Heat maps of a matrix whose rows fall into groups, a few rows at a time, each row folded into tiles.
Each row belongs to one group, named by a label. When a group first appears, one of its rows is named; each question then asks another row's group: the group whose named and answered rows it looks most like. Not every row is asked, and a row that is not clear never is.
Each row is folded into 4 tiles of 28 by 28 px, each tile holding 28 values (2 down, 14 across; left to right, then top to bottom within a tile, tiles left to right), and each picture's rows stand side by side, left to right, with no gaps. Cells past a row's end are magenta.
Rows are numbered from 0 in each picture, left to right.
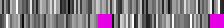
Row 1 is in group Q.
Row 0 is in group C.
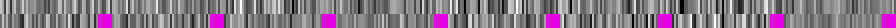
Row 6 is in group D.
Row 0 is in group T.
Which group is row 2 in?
C
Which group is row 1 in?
T
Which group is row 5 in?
D
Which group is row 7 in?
C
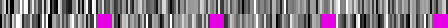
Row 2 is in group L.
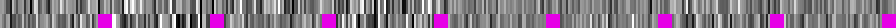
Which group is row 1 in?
T
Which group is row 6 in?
T
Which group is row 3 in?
D
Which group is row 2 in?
C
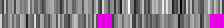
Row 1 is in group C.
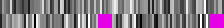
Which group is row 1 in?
D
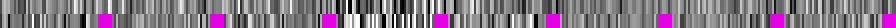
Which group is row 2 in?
T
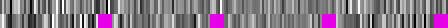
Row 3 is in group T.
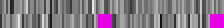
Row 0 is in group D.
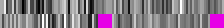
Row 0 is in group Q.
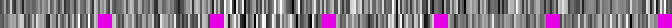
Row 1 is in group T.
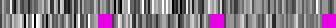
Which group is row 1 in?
C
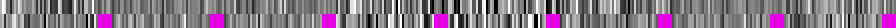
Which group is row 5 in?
C
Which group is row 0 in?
D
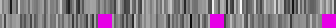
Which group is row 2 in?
C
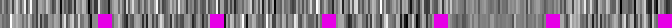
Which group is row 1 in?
T
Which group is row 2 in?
D
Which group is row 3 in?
T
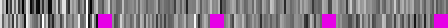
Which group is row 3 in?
T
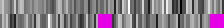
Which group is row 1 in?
C
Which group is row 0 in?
T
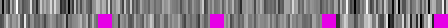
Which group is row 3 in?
L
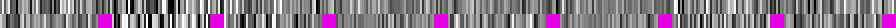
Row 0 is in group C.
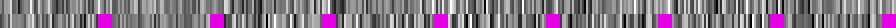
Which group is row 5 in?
L
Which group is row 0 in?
L
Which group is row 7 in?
L
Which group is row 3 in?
Q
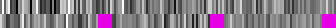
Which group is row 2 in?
C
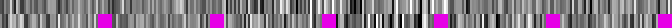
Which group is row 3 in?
L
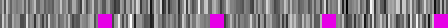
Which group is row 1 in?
D
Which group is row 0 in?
T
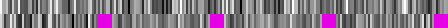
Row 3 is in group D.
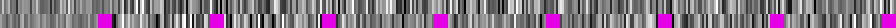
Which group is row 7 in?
Q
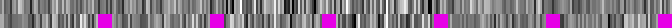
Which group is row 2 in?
C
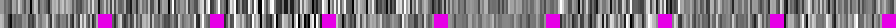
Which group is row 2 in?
L
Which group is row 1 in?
L
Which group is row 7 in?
D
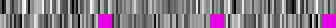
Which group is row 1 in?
Q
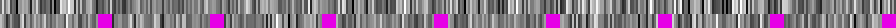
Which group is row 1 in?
D
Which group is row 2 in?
Q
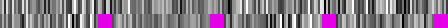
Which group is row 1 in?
C
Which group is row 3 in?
C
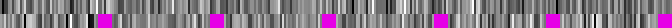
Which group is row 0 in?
Q
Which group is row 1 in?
L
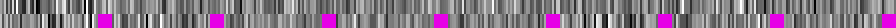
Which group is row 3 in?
D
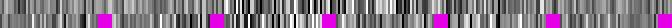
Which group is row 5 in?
T
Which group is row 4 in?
D
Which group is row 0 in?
L
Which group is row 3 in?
C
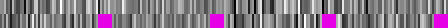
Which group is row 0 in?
L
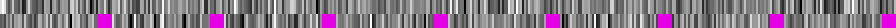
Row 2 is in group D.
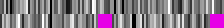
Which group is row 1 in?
D
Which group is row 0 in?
D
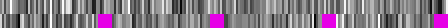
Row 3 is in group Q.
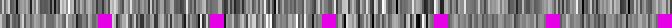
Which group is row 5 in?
C
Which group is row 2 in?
D
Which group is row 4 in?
C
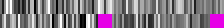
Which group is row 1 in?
T
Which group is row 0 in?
L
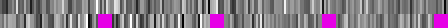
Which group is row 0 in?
Q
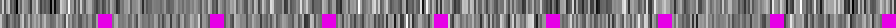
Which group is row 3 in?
Q
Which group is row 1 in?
Q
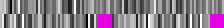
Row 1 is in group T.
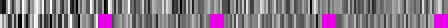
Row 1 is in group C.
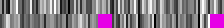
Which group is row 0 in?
C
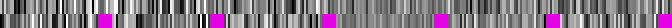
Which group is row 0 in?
L
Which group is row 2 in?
D
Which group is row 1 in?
D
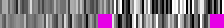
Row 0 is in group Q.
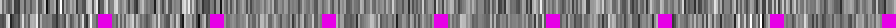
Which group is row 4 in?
D
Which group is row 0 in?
L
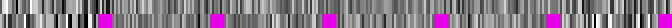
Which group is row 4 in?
D
